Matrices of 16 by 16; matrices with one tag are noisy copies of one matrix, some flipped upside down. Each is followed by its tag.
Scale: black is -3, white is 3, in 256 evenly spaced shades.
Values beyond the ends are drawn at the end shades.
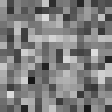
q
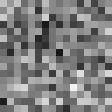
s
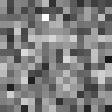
q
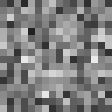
q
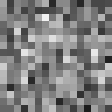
q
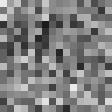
s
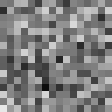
s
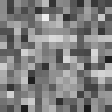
q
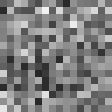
s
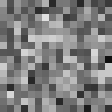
q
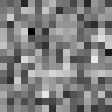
q
